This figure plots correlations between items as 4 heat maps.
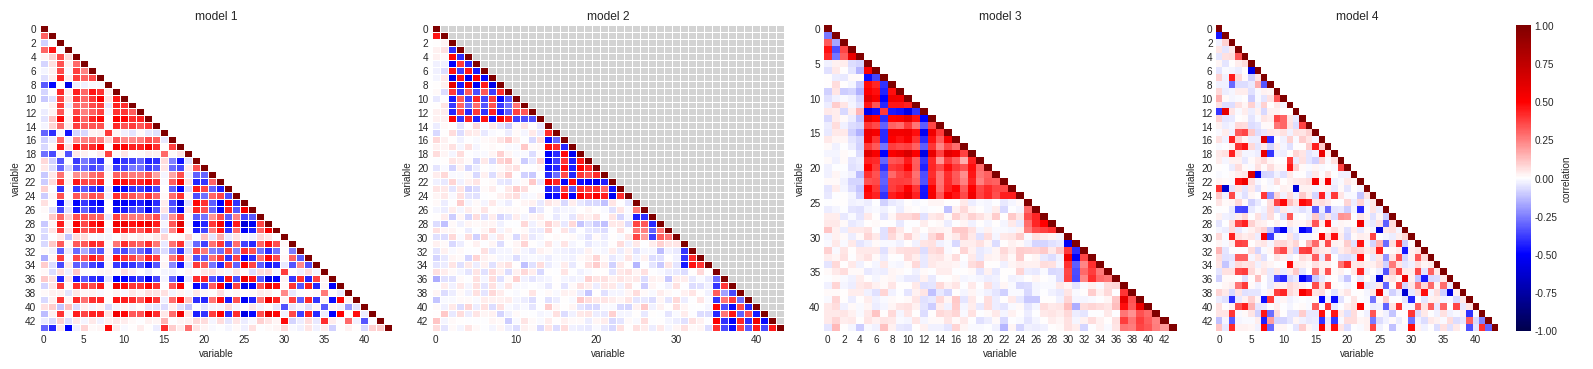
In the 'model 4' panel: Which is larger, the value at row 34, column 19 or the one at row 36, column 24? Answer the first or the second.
the first
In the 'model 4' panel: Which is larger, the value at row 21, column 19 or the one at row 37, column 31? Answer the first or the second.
the second
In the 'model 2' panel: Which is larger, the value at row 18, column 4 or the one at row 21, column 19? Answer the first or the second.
the second
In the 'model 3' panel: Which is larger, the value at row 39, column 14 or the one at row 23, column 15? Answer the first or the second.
the second
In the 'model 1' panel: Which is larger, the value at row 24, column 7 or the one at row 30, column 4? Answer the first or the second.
the first
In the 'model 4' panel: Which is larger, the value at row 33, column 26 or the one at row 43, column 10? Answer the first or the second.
the second
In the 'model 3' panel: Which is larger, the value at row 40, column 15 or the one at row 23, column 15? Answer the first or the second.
the second
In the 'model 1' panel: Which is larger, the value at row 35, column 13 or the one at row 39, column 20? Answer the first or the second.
the first
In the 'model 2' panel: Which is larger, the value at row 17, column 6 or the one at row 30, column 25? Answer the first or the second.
the second
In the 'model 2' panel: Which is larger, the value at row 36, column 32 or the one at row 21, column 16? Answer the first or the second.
the second
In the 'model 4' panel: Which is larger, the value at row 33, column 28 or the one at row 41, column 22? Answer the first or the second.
the first
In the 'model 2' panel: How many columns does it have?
44
